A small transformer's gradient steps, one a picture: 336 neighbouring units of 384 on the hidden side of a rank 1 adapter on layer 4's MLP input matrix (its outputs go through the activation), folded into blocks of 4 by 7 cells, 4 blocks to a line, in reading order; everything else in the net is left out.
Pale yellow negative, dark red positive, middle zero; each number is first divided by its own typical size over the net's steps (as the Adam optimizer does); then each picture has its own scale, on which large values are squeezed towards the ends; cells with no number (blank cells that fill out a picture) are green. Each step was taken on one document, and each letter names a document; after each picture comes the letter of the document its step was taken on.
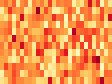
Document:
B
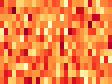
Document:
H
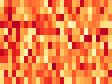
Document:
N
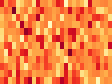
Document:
H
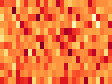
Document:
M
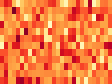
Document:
H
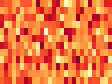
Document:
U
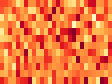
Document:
M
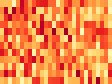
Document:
N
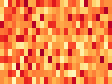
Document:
U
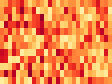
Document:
N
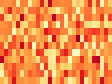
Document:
B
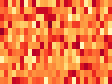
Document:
H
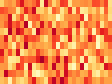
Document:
N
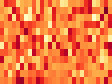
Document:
H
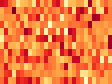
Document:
H
